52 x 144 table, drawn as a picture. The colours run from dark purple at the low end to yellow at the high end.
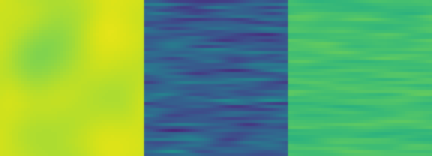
The table splits into one row of 3 panels. Panel 1,1: very high, smooth, faint in contrast. Panel 1,2: low, streaked across. Panel 1,3: high, streaked across, faint in contrast.
